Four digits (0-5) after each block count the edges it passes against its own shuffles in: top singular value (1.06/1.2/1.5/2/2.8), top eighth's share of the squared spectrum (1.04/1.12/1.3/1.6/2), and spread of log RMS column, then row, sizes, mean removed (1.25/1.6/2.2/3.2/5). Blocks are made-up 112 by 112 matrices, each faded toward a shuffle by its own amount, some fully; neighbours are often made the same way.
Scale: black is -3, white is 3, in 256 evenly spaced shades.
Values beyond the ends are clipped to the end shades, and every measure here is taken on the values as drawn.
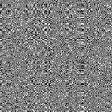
5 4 3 3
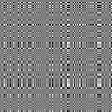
5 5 5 5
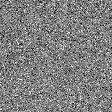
2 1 0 0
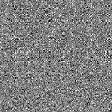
4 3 2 2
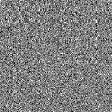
4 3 2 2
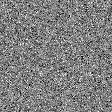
2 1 0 0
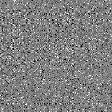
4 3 2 2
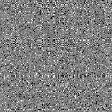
5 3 2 2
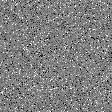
0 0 0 0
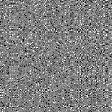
5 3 2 2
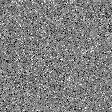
2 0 0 0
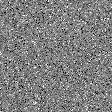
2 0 0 0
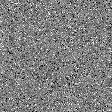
3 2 0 0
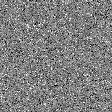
2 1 0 0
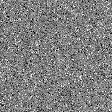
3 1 0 0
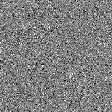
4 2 1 1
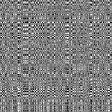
5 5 4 4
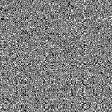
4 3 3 2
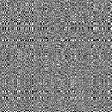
5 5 4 4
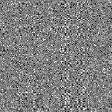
4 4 3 2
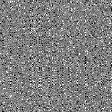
4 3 3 2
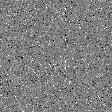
2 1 1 0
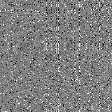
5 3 3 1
